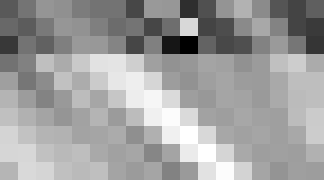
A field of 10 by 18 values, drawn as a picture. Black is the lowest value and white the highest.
Seam: horizontal, 30% of the way down, the bottom part higher. Odd patch: rougher, in the top middle. Ninth with the lowest average: top middle. Roughest part: top middle. Grain: diagonal, down to the right.
